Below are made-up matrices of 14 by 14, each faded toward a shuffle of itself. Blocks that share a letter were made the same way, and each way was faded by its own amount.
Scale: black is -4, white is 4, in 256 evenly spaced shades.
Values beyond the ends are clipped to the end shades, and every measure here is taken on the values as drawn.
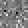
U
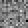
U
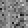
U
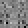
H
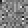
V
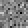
V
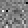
H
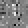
H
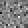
U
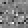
H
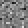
V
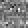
U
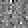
V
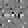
H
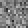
V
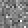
U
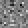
V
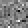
V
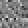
H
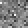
U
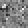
V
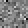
U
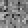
V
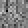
V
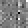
H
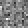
V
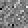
U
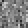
V
